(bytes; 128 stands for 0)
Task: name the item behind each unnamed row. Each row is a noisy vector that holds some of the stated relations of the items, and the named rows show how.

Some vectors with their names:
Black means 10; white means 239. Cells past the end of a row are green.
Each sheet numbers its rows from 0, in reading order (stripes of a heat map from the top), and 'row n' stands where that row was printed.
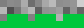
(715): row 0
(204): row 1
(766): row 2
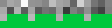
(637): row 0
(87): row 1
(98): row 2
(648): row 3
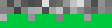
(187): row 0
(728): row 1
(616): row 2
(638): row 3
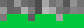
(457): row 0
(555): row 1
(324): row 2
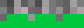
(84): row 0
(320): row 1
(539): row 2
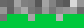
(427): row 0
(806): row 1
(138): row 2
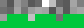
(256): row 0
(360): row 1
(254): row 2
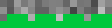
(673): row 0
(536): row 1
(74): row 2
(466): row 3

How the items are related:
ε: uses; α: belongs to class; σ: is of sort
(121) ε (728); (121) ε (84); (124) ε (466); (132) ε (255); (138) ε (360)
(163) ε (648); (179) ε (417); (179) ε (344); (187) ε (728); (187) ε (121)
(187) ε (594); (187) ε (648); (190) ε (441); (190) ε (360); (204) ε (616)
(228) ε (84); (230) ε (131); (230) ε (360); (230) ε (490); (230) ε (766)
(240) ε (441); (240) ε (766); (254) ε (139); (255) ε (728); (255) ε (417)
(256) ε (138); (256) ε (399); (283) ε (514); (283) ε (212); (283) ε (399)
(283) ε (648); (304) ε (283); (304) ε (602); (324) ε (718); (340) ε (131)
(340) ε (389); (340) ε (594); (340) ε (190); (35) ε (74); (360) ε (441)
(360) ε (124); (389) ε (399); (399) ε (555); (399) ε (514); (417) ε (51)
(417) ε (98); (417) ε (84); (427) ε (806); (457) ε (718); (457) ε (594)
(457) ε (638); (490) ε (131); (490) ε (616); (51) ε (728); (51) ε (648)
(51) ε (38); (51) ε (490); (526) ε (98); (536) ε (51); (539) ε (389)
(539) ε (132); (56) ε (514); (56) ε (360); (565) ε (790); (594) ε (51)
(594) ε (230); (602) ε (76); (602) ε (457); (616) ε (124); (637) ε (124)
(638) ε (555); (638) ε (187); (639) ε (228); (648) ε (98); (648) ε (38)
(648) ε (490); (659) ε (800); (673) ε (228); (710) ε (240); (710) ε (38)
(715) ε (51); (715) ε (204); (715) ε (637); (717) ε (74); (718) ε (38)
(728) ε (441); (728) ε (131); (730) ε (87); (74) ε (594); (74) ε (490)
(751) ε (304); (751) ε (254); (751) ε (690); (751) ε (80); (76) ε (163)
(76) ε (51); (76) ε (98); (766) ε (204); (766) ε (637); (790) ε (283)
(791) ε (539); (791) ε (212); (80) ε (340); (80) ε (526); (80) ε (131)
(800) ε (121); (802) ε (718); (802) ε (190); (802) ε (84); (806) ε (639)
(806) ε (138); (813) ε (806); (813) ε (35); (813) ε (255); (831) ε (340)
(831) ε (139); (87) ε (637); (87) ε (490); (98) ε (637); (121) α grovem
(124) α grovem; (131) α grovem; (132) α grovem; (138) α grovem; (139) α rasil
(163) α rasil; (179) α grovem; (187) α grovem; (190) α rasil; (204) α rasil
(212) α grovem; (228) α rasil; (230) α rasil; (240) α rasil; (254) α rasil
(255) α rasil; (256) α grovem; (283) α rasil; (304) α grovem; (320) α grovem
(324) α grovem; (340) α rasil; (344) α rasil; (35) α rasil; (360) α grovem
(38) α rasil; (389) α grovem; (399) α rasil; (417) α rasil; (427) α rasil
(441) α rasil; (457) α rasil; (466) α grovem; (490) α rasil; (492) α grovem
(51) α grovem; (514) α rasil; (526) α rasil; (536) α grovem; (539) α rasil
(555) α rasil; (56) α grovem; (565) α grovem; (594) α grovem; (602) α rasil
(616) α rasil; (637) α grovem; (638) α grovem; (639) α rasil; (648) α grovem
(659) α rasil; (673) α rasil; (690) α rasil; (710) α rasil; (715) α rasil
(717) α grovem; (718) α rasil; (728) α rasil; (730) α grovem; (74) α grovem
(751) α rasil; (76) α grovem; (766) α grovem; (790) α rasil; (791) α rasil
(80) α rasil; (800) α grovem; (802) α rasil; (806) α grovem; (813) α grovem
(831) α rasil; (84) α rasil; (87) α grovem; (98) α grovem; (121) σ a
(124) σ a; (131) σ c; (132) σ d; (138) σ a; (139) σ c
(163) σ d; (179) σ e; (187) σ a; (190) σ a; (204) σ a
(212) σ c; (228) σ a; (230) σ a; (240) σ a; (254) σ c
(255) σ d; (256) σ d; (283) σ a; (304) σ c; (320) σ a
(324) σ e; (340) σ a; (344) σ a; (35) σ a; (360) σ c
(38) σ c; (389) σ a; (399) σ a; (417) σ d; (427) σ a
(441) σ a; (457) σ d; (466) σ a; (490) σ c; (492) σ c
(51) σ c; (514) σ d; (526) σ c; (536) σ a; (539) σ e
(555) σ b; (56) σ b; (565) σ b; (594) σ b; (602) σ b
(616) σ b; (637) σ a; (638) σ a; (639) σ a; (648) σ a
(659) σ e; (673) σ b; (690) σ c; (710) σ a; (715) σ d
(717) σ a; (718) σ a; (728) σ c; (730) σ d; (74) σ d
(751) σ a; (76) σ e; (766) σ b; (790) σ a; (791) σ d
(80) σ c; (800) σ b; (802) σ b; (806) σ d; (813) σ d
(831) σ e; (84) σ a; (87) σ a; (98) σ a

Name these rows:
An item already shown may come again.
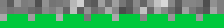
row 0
(717)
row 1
(638)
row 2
(124)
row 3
(802)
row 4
(76)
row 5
(616)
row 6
(304)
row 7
(389)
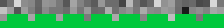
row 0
(230)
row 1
(730)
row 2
(806)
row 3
(457)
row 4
(131)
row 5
(240)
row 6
(51)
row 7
(441)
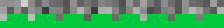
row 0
(766)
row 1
(594)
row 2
(228)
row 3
(283)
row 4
(228)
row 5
(76)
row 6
(38)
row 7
(255)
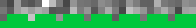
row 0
(84)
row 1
(360)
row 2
(212)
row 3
(602)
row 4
(399)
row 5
(831)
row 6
(790)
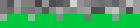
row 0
(806)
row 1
(121)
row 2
(240)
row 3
(417)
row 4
(490)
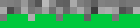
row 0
(526)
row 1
(56)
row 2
(831)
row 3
(283)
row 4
(163)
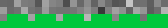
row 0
(35)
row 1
(806)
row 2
(800)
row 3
(594)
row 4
(340)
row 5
(718)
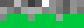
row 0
(80)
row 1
(190)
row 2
(565)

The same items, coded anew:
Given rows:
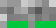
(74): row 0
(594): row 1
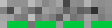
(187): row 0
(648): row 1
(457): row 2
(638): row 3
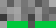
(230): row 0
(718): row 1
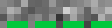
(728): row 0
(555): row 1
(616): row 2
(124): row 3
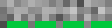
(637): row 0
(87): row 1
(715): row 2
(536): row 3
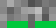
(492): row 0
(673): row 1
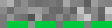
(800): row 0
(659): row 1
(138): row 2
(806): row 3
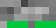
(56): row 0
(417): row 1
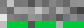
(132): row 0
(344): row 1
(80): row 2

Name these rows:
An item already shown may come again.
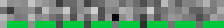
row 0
(638)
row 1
(536)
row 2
(228)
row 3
(228)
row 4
(240)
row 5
(84)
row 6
(163)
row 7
(360)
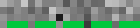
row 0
(594)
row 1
(138)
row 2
(802)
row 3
(38)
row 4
(51)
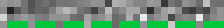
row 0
(304)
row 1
(399)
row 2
(417)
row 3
(256)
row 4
(766)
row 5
(565)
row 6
(831)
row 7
(212)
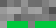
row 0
(255)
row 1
(526)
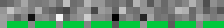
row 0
(35)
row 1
(190)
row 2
(212)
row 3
(76)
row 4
(441)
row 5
(802)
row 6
(490)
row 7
(602)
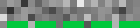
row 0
(565)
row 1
(340)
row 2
(131)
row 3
(98)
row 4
(389)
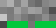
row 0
(98)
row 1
(526)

